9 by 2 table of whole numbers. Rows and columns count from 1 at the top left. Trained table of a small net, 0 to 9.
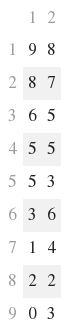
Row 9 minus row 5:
-5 0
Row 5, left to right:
5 3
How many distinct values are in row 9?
2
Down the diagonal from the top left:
9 7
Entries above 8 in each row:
1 0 0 0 0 0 0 0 0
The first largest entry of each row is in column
1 1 1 1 1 2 2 1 2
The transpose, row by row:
9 8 6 5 5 3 1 2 0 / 8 7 5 5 3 6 4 2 3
